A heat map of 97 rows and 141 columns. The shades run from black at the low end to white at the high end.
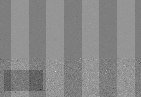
Ninth with the lowest average: bottom left. Odd patch: lower, in the bottom left. Stripes: upright, repeating 4 times. Seam: horizontal, 60% of the way down, the top part calmer.
